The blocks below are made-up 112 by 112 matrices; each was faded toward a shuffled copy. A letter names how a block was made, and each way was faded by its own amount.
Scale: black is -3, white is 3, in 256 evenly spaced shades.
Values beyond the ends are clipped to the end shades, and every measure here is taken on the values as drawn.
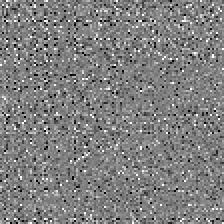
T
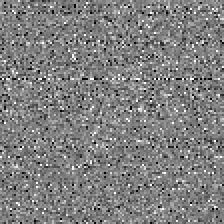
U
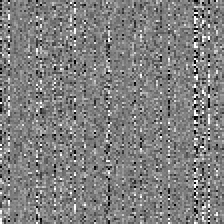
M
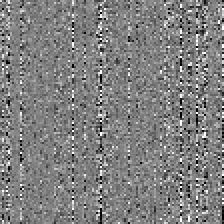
M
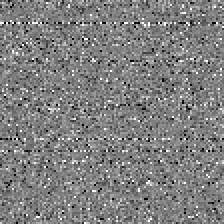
U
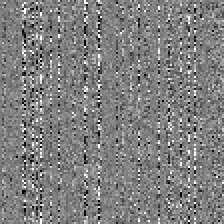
M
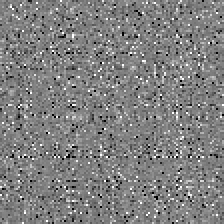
T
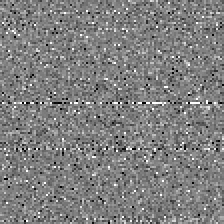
U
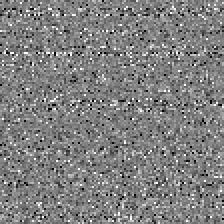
U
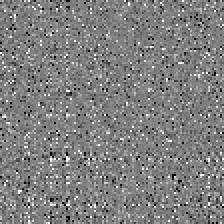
T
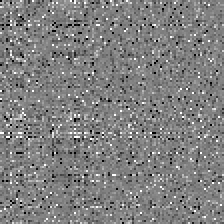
T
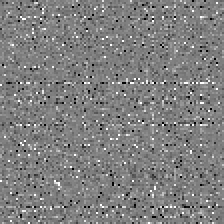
T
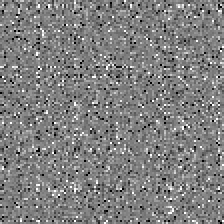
T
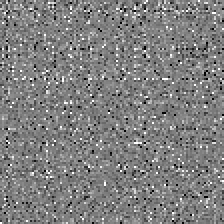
T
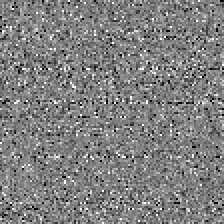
U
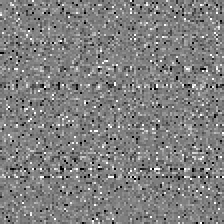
T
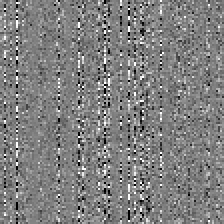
M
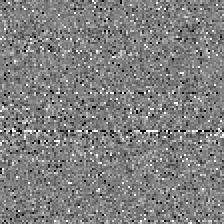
U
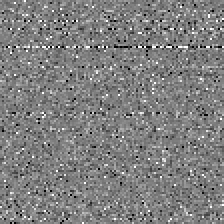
U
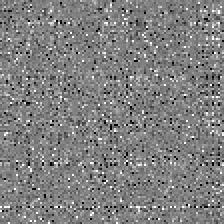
T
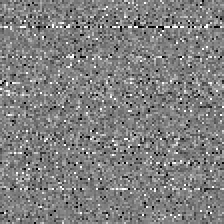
U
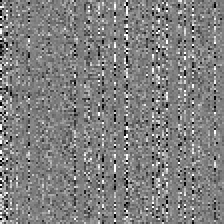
M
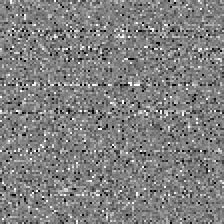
U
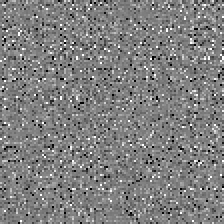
T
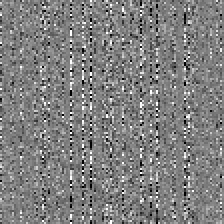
M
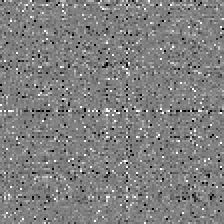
T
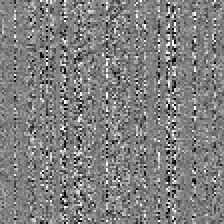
M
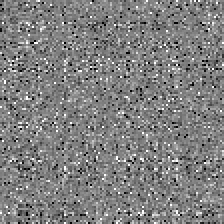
T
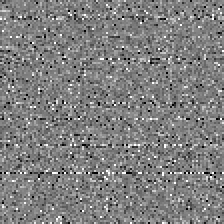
U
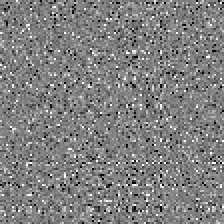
T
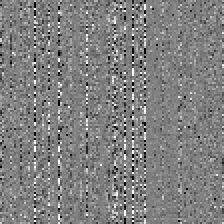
M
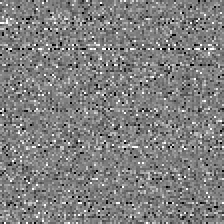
U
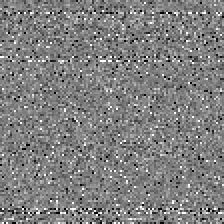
U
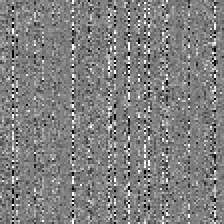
M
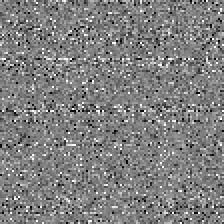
U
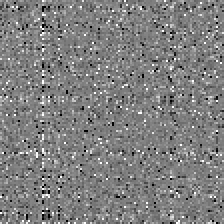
T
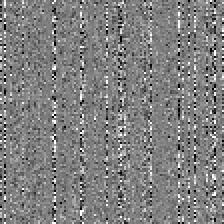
M
